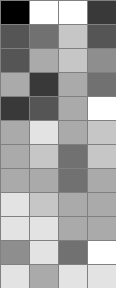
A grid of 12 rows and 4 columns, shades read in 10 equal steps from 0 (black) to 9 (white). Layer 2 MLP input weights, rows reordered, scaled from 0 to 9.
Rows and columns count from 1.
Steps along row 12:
down up same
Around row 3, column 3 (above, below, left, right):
7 6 6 5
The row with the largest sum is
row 12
